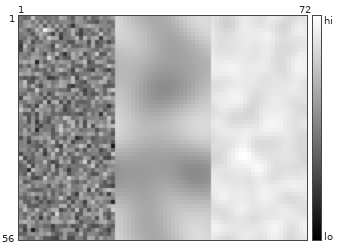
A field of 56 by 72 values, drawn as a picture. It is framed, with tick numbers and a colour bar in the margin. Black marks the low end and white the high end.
It is made of 1 by 3 panels. Panel 1,1: middling, fine-grained, strong in contrast. Panel 1,2: high, smooth. Panel 1,3: very high, blotchy, faint in contrast.
